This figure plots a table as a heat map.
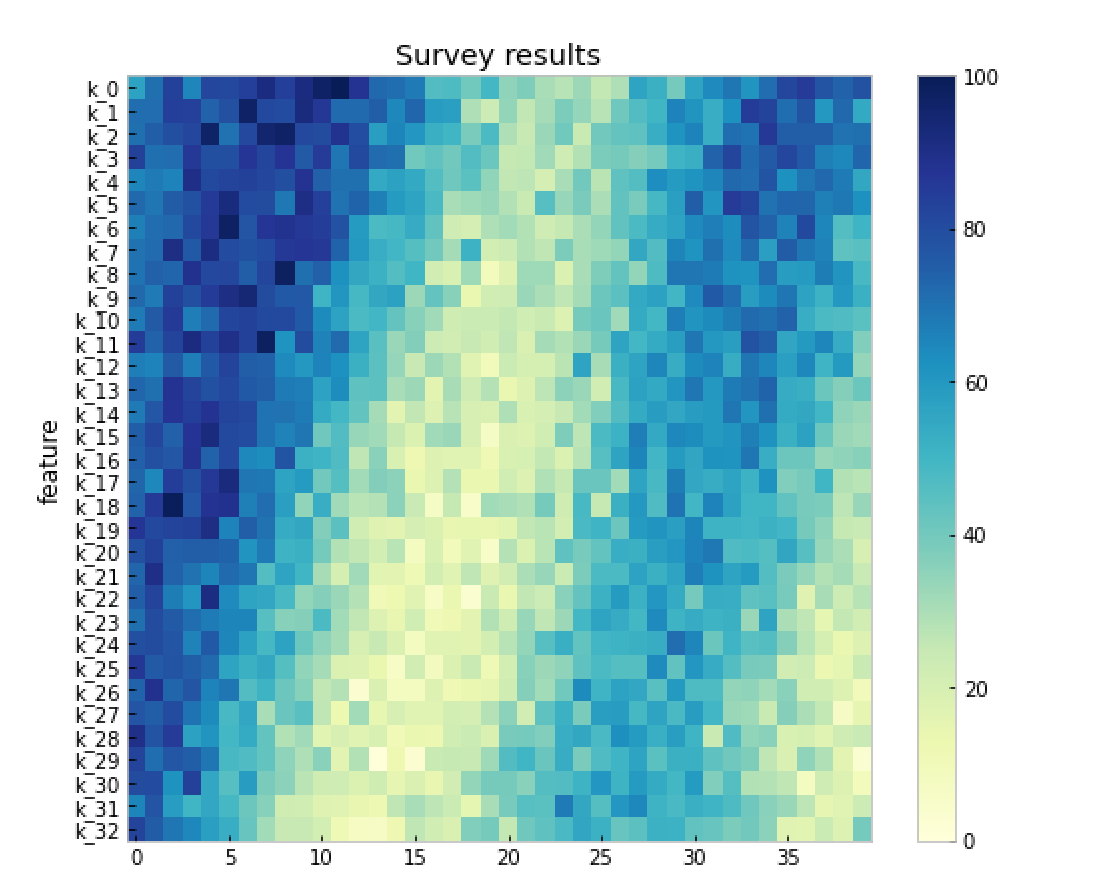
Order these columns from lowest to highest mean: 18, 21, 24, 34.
18, 21, 24, 34
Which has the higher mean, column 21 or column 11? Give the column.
11
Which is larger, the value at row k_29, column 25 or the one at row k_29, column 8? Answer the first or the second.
the first
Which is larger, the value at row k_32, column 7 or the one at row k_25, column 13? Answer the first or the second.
the first
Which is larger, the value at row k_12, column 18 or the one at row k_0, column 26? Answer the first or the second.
the second
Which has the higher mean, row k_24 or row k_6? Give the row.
k_6
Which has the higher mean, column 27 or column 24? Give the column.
27
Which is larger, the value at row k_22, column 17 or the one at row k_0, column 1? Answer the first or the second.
the second
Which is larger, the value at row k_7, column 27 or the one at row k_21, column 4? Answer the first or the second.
the second
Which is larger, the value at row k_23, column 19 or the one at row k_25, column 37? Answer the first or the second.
the first
